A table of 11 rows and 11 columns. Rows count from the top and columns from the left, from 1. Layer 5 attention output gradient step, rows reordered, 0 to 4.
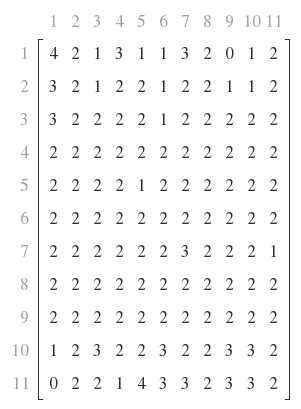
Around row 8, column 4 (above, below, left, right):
2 2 2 2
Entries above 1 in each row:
6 7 10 11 10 11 10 11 11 10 9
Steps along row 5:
same same same down up same same same same same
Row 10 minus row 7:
-1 0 1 0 0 1 -1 0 1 1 1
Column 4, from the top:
3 2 2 2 2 2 2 2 2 2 1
